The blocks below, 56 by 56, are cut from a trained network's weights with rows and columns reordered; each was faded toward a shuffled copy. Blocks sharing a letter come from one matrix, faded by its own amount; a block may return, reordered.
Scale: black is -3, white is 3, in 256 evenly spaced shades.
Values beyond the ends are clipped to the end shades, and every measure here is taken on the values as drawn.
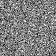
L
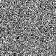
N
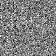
N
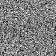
N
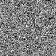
N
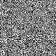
N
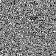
N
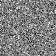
L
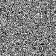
N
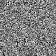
N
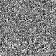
N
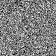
L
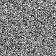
L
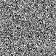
L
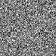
N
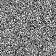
L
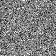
L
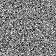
L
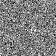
L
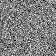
L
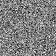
L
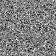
N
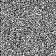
N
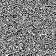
N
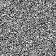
L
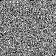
L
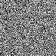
N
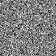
N
